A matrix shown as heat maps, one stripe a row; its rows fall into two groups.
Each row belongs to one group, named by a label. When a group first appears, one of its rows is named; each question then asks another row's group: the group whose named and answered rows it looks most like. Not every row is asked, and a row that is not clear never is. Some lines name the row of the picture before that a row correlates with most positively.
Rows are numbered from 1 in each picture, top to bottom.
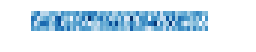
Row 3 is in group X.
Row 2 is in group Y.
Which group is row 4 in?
Y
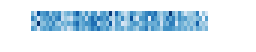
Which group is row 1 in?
X
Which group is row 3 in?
X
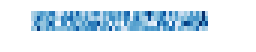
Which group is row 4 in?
X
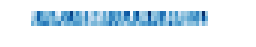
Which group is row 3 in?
X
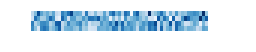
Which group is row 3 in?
X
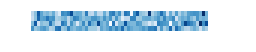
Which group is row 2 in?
X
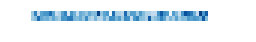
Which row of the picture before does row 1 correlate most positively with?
3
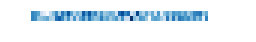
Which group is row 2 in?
Y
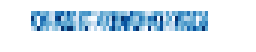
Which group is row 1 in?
Y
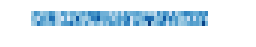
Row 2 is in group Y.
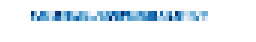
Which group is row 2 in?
X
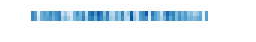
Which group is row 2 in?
Y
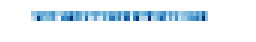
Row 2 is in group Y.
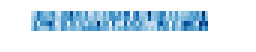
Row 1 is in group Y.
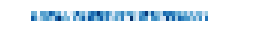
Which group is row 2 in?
Y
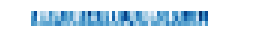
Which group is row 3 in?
Y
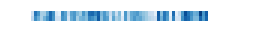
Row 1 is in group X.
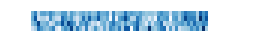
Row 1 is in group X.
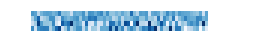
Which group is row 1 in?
Y
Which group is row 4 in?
X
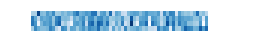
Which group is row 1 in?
X
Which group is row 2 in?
Y
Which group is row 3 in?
Y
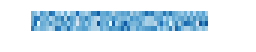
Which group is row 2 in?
Y
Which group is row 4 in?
X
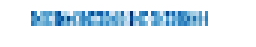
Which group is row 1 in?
Y
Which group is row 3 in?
Y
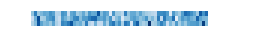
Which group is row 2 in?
X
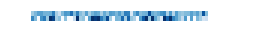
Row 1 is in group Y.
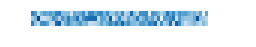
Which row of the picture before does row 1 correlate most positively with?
2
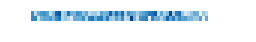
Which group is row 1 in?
X
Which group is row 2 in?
Y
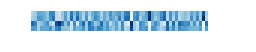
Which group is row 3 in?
Y
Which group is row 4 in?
Y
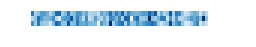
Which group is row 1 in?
X
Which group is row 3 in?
X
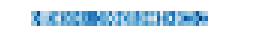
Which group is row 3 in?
X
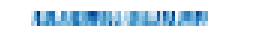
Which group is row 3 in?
X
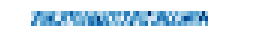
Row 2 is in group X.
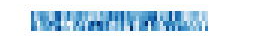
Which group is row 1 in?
X
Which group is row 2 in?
X
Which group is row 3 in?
Y
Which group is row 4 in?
Y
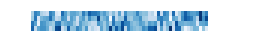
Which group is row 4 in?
X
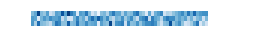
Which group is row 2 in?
Y
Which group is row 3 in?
X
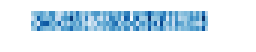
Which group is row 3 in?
X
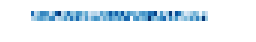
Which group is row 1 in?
X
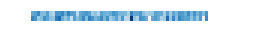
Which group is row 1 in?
Y
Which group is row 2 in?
Y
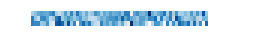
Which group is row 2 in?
X
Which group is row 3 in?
Y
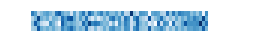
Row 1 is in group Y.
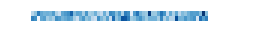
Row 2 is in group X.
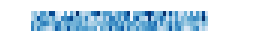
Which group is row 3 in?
X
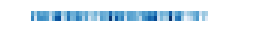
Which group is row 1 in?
X
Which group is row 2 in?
X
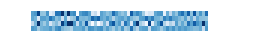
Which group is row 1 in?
Y
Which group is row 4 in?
Y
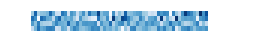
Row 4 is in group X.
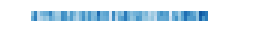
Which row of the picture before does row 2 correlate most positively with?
1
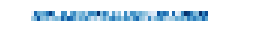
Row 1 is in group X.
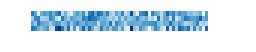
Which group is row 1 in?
Y
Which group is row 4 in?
Y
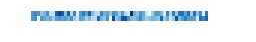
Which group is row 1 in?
Y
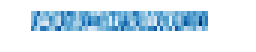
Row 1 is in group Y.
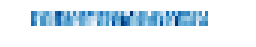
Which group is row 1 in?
Y
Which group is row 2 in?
X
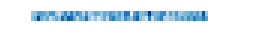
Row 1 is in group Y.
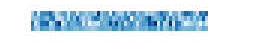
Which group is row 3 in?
X
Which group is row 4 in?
X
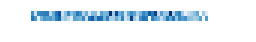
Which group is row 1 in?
X
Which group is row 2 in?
Y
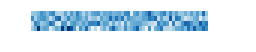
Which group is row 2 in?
X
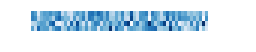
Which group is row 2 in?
Y
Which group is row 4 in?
X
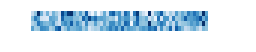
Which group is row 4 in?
X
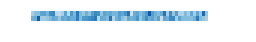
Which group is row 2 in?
X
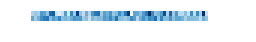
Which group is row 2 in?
X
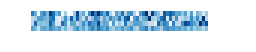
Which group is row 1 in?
Y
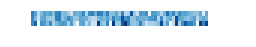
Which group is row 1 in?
Y
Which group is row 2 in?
X
